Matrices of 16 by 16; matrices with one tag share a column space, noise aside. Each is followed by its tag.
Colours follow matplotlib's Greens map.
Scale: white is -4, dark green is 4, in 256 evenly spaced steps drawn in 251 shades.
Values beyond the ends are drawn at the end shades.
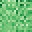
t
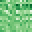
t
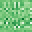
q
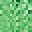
t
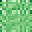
t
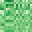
t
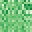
t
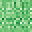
q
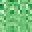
t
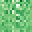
t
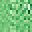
t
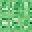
q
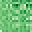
t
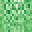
t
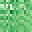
t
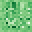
q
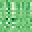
q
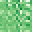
t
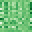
q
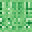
q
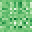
q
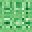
q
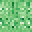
q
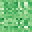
q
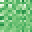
t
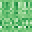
q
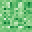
q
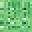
q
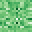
q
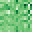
t
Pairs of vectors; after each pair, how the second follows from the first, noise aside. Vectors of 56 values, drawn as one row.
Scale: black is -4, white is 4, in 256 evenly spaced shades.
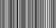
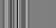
partly zeroed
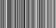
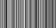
negated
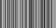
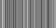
partly zeroed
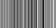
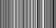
negated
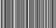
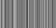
shrunk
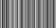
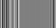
partly zeroed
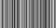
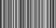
negated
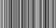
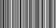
negated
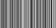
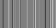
partly zeroed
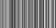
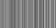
shrunk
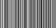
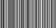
negated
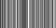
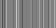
partly zeroed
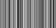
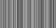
shrunk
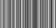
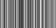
reversed
